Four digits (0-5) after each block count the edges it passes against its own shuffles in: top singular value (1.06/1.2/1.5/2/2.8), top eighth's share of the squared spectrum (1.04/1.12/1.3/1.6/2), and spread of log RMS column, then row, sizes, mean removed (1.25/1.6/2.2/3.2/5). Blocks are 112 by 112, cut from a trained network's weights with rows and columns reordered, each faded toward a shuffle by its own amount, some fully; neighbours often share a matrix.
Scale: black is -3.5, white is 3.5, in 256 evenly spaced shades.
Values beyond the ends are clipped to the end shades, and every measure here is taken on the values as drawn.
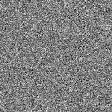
3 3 1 0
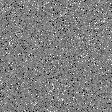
0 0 0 0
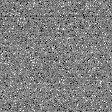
2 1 1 1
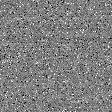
1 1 0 0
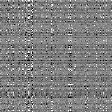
4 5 4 3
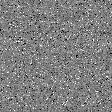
0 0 0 0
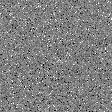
0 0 0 0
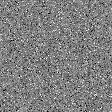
0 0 0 0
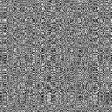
5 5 4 3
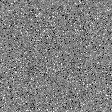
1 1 0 0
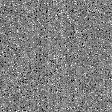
2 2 0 1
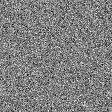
0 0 0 0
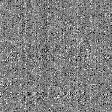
3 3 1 2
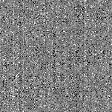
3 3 1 2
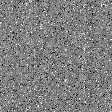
1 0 0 0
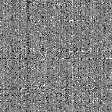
3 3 1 3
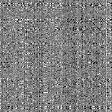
4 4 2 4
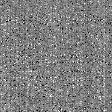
3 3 0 2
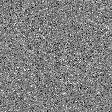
1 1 0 0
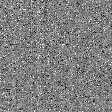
1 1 0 0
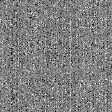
3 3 1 2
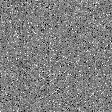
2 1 0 0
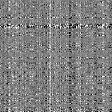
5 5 2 4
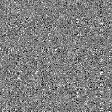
3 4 2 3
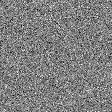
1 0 0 0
